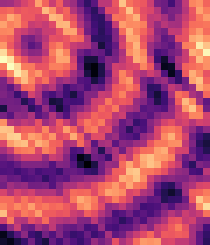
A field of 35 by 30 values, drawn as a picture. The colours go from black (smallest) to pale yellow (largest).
Mirror symmetry: none. Ninth with the highest average: top left. Rings: centred on the top left. Average level on the scale: 50%.
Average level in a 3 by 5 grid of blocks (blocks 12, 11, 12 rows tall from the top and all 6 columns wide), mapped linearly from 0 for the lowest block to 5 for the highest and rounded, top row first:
54034
31223
11232
